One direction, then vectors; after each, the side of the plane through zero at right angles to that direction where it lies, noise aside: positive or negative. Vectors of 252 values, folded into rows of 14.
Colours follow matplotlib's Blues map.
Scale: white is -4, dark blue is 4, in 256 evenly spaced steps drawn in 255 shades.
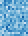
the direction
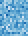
negative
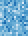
positive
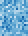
positive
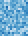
negative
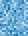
positive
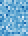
negative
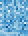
positive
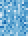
positive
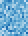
positive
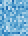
negative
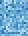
negative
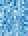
positive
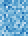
positive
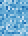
negative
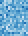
negative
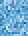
negative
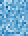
negative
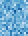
positive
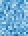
positive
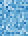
negative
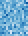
negative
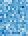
negative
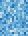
negative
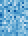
negative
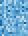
negative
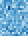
positive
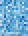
positive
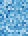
negative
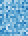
negative
